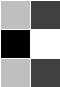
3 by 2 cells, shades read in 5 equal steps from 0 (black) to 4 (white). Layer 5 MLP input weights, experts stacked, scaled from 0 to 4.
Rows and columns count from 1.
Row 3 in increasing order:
1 3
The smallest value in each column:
0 1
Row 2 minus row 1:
-3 3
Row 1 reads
3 1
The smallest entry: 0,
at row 2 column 1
